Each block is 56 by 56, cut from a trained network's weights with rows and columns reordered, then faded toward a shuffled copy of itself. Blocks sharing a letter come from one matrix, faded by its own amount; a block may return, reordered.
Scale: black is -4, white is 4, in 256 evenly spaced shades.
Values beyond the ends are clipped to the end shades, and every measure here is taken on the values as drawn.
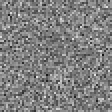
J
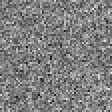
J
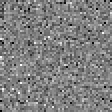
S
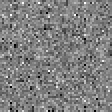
S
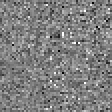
S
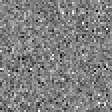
S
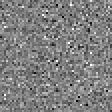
S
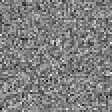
J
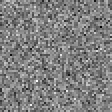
J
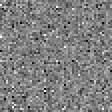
S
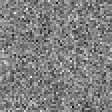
J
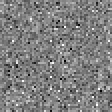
S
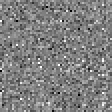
S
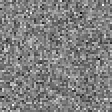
J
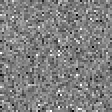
S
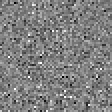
S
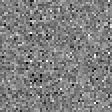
S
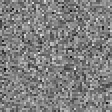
J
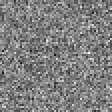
J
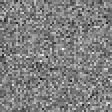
J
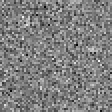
J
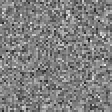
J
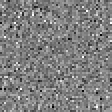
S
